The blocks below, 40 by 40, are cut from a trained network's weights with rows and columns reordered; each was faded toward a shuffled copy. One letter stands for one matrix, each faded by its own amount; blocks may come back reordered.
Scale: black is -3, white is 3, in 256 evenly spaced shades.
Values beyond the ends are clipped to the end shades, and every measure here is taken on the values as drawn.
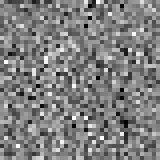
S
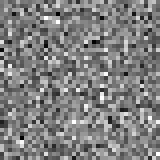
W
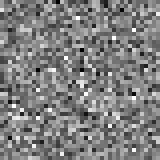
S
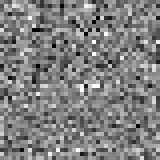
S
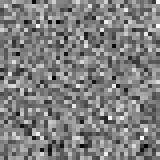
W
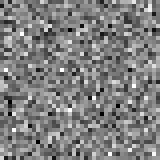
S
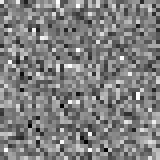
W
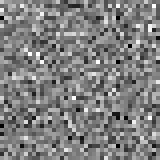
S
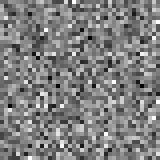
W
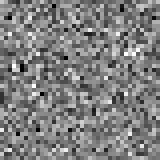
W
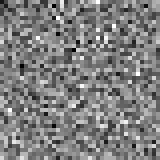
W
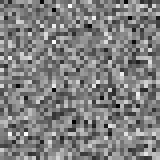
W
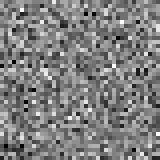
W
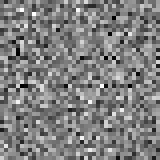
W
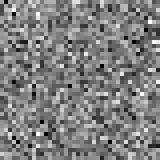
W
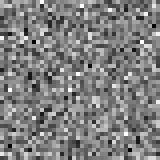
W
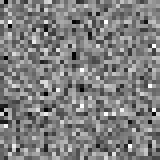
S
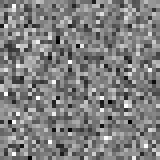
S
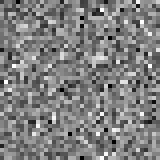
S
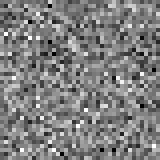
S
